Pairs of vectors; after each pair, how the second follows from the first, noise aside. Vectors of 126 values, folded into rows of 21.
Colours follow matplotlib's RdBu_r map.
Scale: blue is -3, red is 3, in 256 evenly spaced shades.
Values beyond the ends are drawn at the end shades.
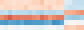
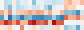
negated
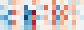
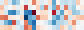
sign-scrambled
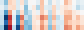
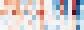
reversed
